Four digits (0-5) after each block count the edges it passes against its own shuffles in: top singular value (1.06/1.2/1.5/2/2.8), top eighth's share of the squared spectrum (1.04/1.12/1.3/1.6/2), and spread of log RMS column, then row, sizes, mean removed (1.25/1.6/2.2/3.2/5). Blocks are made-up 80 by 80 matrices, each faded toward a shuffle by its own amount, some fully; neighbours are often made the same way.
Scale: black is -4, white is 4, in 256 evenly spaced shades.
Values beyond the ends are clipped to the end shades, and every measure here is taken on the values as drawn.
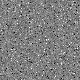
0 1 1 0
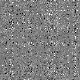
2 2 3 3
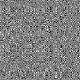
4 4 2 3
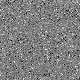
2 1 0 0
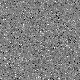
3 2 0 0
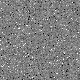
0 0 0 0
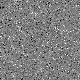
0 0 0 0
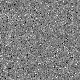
2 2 0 0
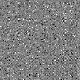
4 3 1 2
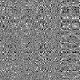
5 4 3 3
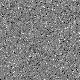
2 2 0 0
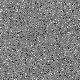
1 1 0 0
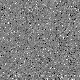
2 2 0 1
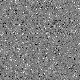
2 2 0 1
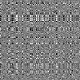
5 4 3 3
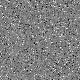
0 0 0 0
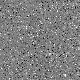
1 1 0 0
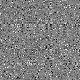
4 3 1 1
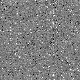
2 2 1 0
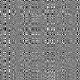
5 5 4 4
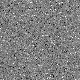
0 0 0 0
